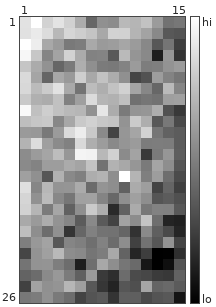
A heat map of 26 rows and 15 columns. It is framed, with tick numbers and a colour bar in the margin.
There is an overall slope up to the top left. The ninth with the lowest average is the bottom right. No row or column stands out. The histogram is bell-shaped. No regular stripes run through it. The top left is the ninth with the highest average.
